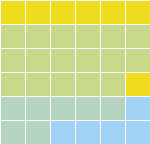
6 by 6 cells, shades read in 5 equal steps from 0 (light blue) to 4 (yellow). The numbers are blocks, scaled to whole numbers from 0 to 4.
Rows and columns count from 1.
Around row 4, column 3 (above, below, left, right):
2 1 2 2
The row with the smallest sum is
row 6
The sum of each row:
24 12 12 14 5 2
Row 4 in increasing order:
2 2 2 2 2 4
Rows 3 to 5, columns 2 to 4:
2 2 2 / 2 2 2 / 1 1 1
